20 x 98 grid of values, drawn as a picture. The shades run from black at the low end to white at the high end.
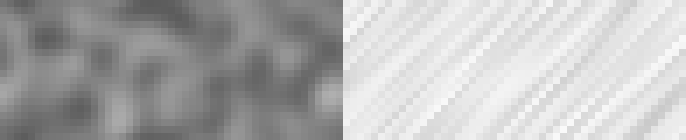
It is made of 1 by 2 panels. Panel 1,1: middling, blotchy. Panel 1,2: very high, slanting up to the right, faint in contrast.
